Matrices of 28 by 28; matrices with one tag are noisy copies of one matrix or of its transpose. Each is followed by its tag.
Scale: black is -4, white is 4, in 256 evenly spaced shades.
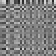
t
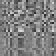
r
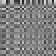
t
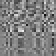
r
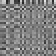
t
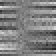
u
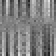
u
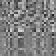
r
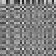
t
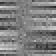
u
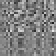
r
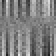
u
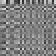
t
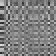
t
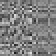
r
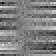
u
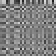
t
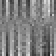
u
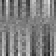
u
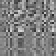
r
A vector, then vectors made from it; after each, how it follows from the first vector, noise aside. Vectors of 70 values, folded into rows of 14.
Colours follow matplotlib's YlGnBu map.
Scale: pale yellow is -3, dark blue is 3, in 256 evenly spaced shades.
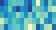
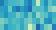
shrunk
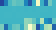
partly zeroed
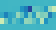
partly zeroed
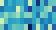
sign-scrambled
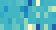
partly zeroed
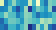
sign-scrambled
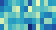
sign-scrambled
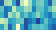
reversed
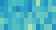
shrunk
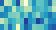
reversed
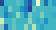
partly zeroed
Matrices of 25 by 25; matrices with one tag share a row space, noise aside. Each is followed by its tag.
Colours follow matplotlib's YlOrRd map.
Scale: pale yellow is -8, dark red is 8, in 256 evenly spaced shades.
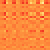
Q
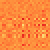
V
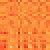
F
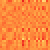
V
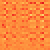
Q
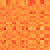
Q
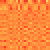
F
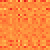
F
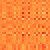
V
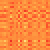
F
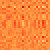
V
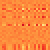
V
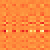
Q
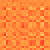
Q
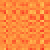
Q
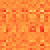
Q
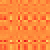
F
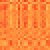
F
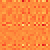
V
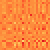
V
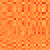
V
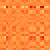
Q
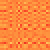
F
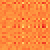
V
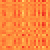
V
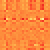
Q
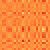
V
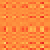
Q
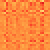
Q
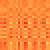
F
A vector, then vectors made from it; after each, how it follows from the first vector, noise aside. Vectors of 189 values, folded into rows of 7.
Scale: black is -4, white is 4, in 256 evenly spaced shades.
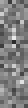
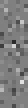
partly zeroed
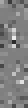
partly zeroed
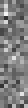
wrapped around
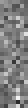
wrapped around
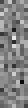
sign-scrambled
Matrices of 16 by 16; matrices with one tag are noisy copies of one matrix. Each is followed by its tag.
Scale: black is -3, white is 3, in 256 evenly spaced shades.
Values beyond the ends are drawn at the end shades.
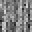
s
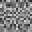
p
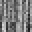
s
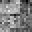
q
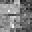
q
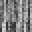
s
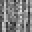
s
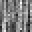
s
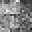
q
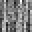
s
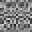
p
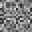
p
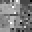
q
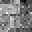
q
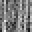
s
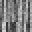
s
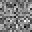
p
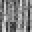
s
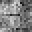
q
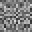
p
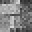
q
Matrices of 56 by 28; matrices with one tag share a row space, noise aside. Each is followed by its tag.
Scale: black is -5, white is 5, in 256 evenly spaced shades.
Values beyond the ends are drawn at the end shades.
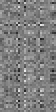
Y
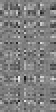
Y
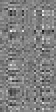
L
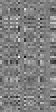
Y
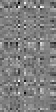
Y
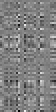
Y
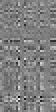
Y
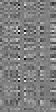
Y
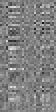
L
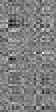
L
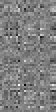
Y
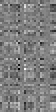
Y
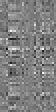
L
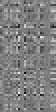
Y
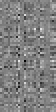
Y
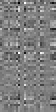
Y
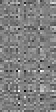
Y
